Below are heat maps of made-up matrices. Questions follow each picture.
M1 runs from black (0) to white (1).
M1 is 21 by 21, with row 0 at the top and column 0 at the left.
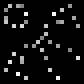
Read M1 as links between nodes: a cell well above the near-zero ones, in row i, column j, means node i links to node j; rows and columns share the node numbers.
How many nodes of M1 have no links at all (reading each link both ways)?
4
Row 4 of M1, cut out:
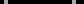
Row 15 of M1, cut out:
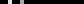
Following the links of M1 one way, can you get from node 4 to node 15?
yes
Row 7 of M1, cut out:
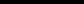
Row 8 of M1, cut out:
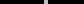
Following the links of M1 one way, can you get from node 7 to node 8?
no
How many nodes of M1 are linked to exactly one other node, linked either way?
4
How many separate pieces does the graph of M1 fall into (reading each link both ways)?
5
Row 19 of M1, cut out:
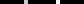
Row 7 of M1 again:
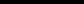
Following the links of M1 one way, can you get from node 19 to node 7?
no
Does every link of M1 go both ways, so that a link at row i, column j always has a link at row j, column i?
yes
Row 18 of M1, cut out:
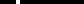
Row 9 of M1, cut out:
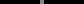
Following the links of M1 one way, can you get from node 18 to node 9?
yes
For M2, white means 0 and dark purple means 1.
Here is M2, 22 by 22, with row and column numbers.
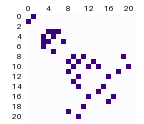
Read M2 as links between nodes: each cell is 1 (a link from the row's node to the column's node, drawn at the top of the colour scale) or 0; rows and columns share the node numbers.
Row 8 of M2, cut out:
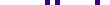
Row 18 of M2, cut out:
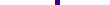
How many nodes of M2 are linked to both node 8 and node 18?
1
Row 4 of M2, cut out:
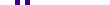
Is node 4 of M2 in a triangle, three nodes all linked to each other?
yes
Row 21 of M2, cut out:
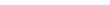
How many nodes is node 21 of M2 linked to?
0
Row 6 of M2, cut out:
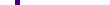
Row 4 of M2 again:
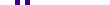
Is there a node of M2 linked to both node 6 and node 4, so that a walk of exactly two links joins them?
yes
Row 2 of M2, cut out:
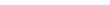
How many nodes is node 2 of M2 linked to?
0
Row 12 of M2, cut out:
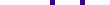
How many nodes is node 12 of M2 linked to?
2
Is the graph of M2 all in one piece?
no
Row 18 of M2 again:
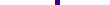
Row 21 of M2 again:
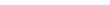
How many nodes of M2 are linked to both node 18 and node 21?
0
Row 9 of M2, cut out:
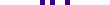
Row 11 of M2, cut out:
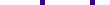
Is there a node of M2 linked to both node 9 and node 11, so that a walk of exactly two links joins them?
yes
